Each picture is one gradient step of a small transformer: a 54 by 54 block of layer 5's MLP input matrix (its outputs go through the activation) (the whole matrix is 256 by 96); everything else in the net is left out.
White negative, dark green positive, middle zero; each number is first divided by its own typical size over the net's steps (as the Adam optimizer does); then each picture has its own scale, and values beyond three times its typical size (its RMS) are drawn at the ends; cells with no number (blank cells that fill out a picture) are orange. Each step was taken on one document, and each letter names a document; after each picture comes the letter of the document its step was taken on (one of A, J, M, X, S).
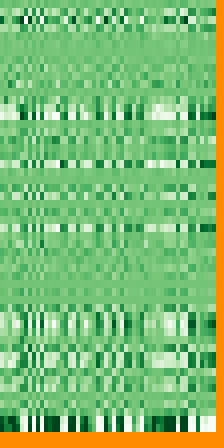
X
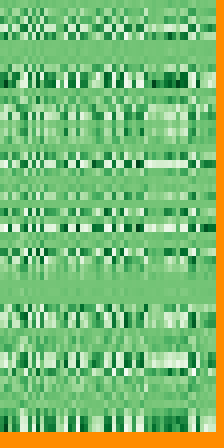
X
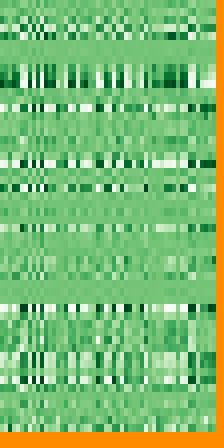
X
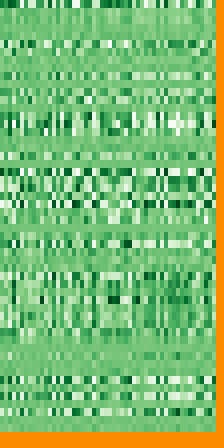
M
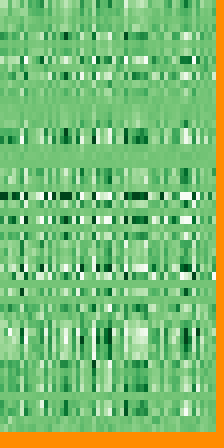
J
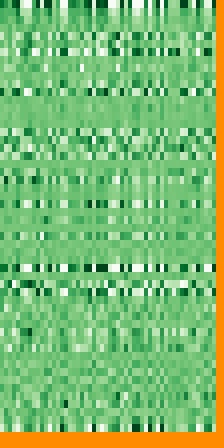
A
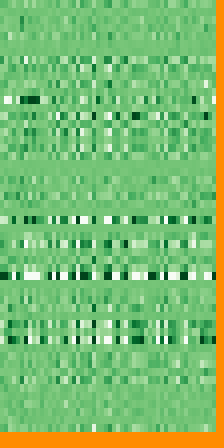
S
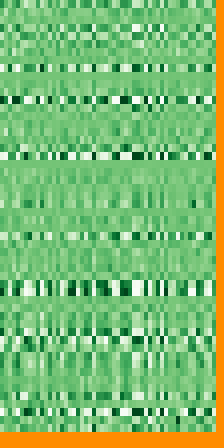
A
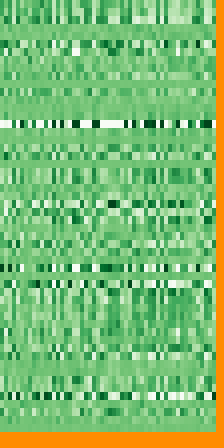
M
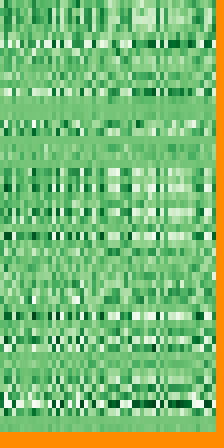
M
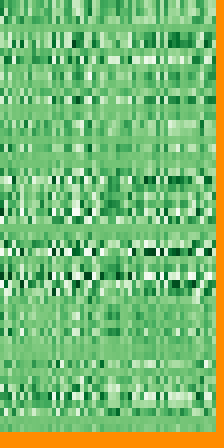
M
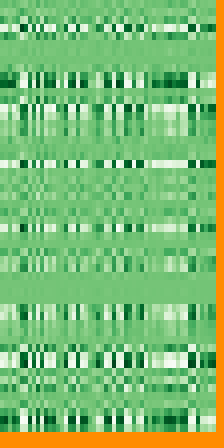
X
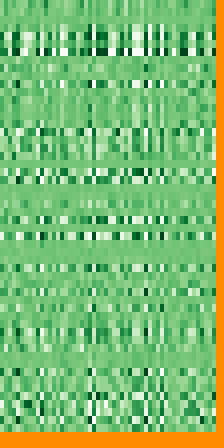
A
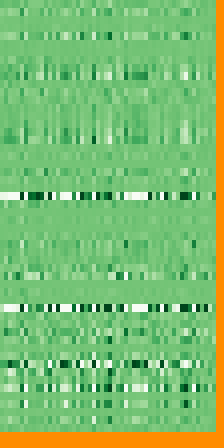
J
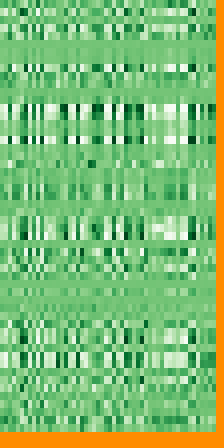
X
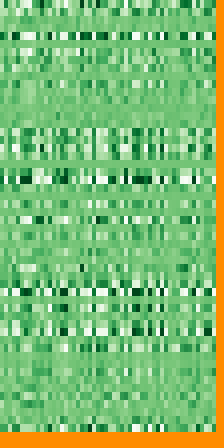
A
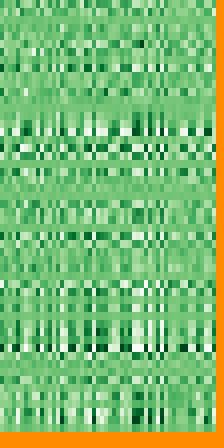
A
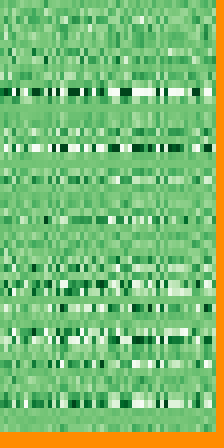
A
